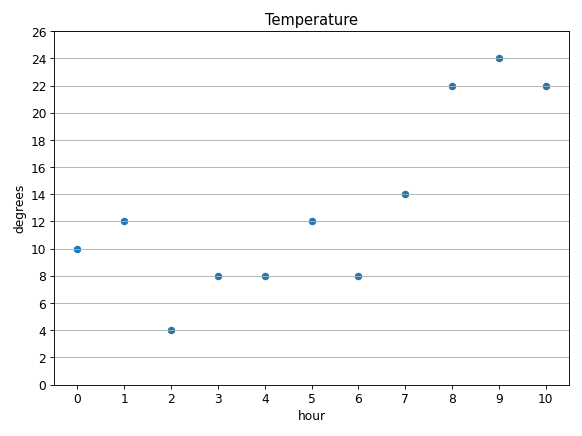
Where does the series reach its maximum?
9
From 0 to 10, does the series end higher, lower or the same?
higher
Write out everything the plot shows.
Title: Temperature
x-axis: hour, ticks 0 1 2 3 4 5 6 7 8 9 10
y-axis: degrees, ticks 0 2 4 6 8 10 12 14 16 18 20 22 24 26
Values:
10 12 4 8 8 12 8 14 22 24 22
